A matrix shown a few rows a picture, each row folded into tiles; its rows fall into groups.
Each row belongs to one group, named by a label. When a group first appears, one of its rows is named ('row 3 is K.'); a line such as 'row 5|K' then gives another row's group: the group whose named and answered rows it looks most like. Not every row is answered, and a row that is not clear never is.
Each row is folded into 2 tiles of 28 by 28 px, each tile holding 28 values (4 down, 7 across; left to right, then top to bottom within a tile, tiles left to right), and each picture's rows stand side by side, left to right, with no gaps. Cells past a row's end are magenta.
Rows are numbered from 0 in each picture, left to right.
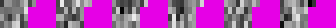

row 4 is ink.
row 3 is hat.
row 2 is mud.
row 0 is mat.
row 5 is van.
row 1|mat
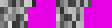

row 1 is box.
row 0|ink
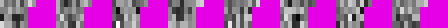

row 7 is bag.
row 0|ink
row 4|hat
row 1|ink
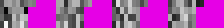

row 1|ink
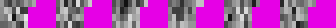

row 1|bag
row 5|bag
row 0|bag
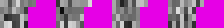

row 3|hat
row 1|mat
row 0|ink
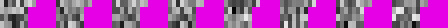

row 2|mat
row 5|hat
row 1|mat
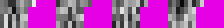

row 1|bag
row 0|hat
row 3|mud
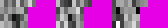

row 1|ink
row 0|ink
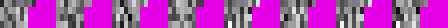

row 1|ink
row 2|hat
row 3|van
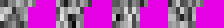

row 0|bag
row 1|ink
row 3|box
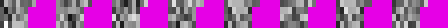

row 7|bag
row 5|bag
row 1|ink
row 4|van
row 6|van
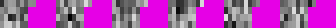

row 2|hat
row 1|bag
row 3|mud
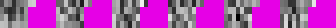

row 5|hat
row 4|bag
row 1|box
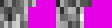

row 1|box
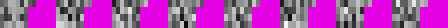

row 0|van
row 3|bag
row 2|box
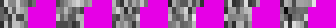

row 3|box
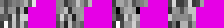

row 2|van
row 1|hat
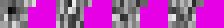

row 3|box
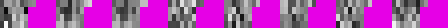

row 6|bag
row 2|mat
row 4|hat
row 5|ink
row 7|box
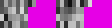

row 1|mud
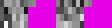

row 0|van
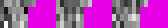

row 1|hat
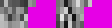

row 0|box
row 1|hat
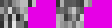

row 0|hat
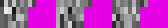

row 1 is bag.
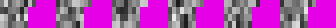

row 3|ink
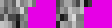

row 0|ink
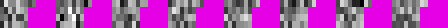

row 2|ink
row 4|mud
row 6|box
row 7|bag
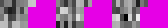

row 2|box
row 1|hat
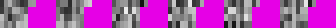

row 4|hat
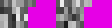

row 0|box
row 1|mat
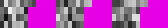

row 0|van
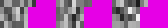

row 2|box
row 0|box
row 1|ink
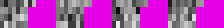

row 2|van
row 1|ink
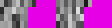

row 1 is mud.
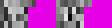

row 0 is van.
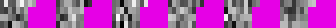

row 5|mat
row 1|van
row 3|box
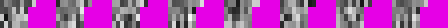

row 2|ink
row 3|hat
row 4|mat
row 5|van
